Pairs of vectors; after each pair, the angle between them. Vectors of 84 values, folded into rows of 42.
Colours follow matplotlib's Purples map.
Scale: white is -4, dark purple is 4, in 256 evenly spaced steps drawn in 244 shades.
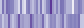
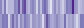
nearly opposite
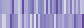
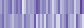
partly opposed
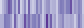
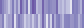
nearly opposite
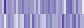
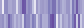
partly aligned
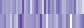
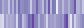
partly aligned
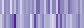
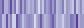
partly opposed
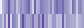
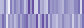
orthogonal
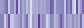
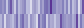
partly aligned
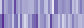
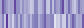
partly aligned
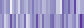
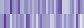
nearly opposite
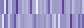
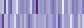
nearly opposite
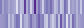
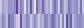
nearly opposite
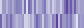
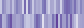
nearly parallel
